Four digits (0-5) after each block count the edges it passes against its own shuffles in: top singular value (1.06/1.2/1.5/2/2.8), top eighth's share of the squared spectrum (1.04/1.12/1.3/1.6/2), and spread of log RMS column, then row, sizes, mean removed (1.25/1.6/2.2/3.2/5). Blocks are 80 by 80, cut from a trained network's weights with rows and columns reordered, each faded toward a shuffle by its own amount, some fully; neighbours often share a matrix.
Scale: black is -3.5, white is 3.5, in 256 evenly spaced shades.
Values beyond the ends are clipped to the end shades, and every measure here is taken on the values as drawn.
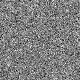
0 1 0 0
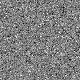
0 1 0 1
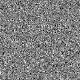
2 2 0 2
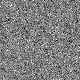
0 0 0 0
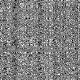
3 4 1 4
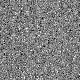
1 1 0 0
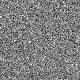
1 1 0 0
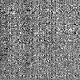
3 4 0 3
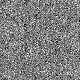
1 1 0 0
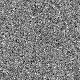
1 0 0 0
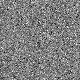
0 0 0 0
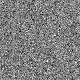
0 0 0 0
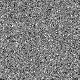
2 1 1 0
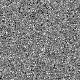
1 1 1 0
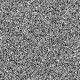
1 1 0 0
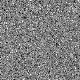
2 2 1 0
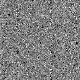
2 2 2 0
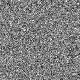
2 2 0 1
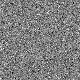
0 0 0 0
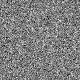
1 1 0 0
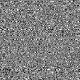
2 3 0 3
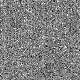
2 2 0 1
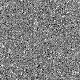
1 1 0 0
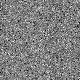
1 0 0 0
